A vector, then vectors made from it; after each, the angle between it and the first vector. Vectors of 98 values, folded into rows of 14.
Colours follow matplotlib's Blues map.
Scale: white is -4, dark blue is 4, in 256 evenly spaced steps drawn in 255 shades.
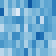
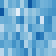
nearly parallel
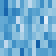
partly opposed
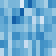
partly aligned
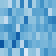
orthogonal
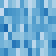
partly opposed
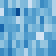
nearly opposite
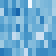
nearly opposite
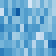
nearly opposite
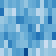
partly aligned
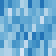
partly aligned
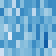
partly aligned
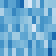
partly opposed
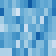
nearly parallel
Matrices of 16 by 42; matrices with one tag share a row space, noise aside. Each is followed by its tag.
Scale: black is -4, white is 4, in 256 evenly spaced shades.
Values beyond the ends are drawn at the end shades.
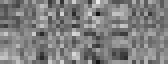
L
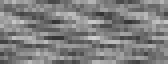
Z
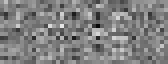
L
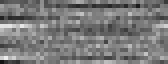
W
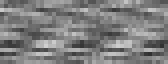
Z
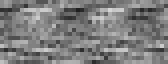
Z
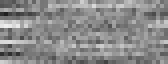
W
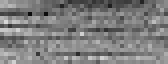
W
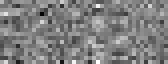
L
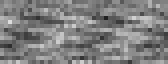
Z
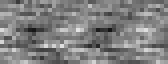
Z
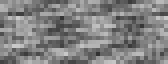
Z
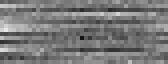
W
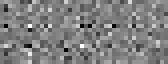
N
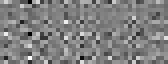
N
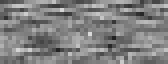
Z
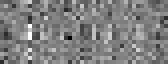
N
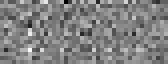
N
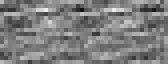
Z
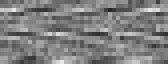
Z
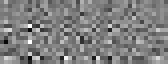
N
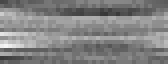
W
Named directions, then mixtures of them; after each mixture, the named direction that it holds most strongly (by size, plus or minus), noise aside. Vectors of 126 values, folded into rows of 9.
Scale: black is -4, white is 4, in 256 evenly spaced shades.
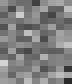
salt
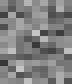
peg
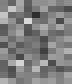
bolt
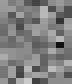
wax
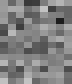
wax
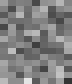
salt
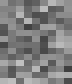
salt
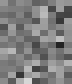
wax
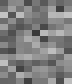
peg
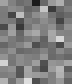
wax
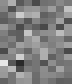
bolt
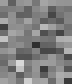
peg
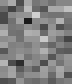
bolt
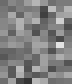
wax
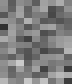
salt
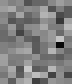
wax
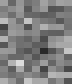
bolt
